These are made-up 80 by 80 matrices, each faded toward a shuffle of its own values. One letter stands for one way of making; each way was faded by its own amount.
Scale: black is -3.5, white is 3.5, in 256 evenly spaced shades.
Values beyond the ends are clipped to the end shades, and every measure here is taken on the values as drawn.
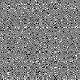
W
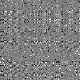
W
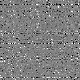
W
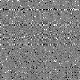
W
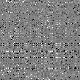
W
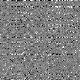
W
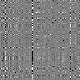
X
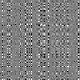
X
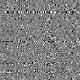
W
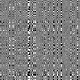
X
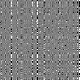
X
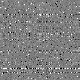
W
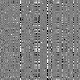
X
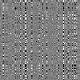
X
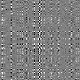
X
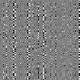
X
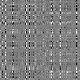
X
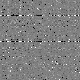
W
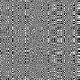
X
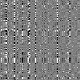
X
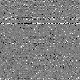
W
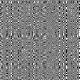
X
